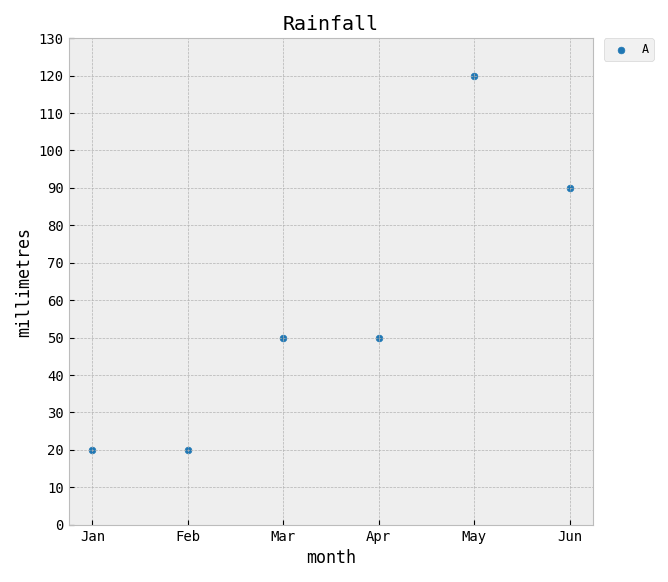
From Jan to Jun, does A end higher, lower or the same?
higher
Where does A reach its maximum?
May
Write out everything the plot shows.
Title: Rainfall
x-axis: month, ticks Jan Feb Mar Apr May Jun
y-axis: millimetres, ticks 0 10 20 30 40 50 60 70 80 90 100 110 120 130
Legend: A
Values:
A: 20 20 50 50 120 90
